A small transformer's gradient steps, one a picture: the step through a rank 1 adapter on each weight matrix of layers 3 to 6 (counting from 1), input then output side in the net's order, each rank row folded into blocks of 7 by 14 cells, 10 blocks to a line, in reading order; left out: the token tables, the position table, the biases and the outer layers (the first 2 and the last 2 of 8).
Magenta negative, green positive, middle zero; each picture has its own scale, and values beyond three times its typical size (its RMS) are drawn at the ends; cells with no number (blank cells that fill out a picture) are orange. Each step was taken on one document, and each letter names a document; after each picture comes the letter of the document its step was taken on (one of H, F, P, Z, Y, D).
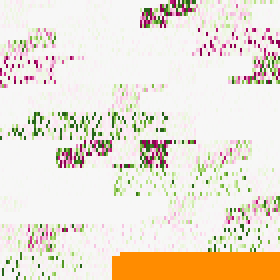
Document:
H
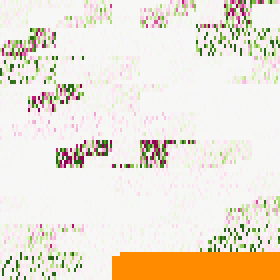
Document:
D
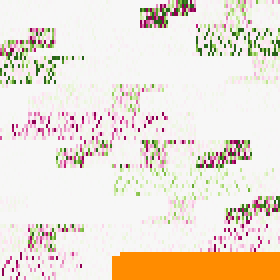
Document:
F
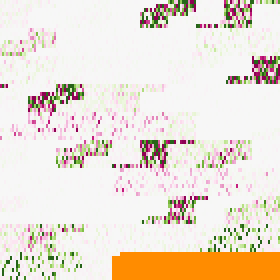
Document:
D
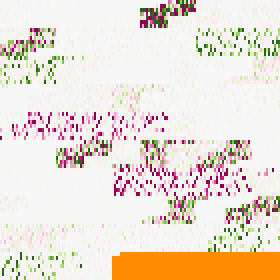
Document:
F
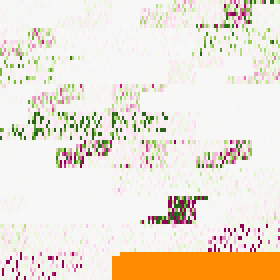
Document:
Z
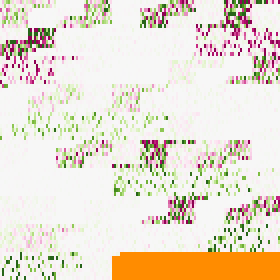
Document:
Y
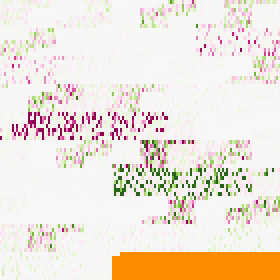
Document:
F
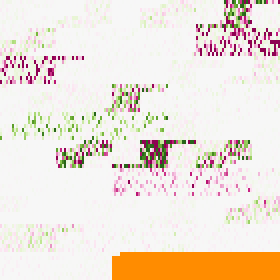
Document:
Y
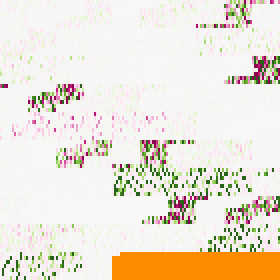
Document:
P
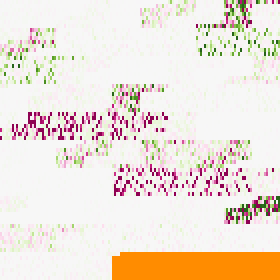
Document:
F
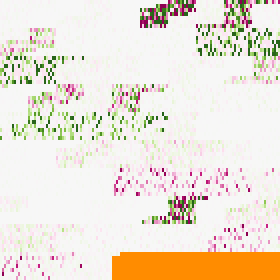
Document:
F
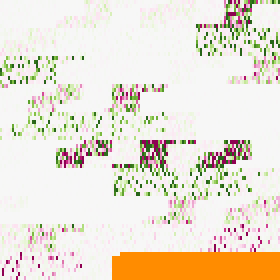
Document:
D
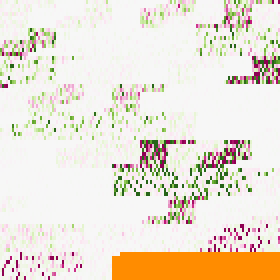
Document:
D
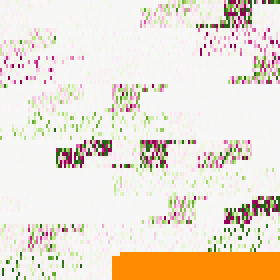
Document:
Z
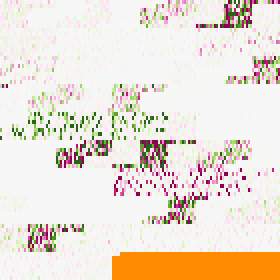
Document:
H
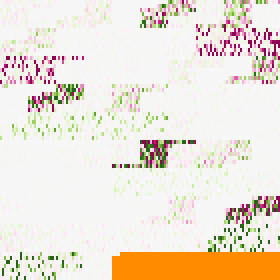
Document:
Y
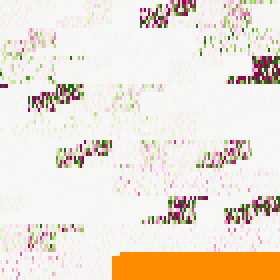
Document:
P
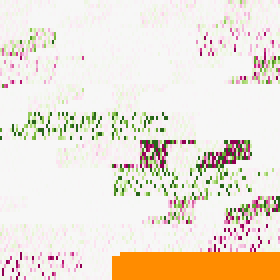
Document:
D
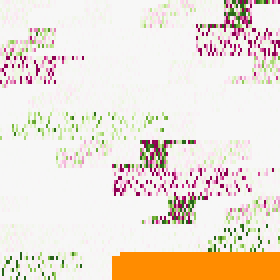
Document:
Y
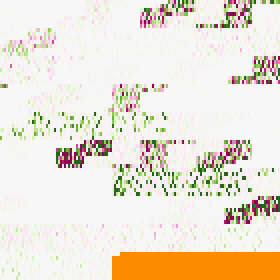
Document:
Z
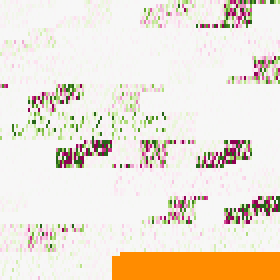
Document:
P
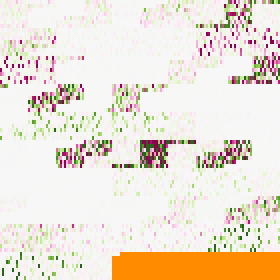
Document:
Z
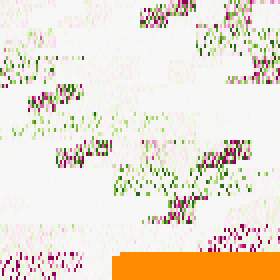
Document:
D
